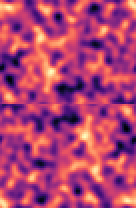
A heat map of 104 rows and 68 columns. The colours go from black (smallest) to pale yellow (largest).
The field is mottled with small blotches. Overall the values sit about 50% of the way up the scale. No lone cell stands out from its neighbours. It looks the same turned upside down. The centre is the ninth with the lowest average. No overall slope runs across the table.
